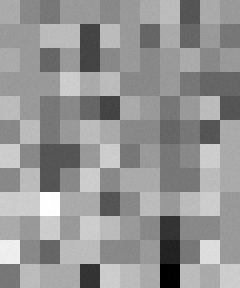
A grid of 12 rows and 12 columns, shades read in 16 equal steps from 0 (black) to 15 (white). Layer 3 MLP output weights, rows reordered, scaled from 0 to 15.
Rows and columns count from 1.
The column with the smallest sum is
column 9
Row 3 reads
10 9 6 9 4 8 9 8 9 10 8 9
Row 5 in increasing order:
4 5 6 7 7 8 9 9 9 10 11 11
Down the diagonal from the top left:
10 9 6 12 6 10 7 10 9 8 13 12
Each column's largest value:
14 12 15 12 12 12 11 11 11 11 13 12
